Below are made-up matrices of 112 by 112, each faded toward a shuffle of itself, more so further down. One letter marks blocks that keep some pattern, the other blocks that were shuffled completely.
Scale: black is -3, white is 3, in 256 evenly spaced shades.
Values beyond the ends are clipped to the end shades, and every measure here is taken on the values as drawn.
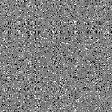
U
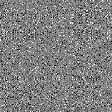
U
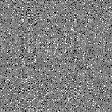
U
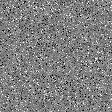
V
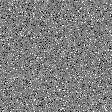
V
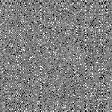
U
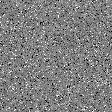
V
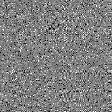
U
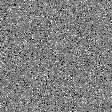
V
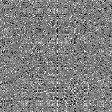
U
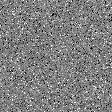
V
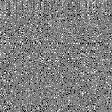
U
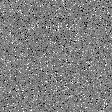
V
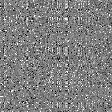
U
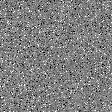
V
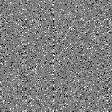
U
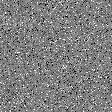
V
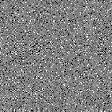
U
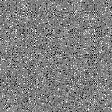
U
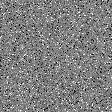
V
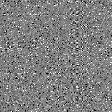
U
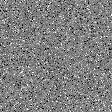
V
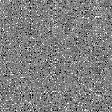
U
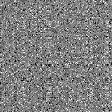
U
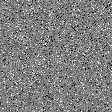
V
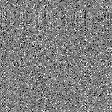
U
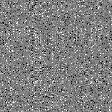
U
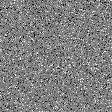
V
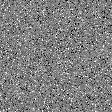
V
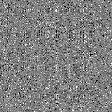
U
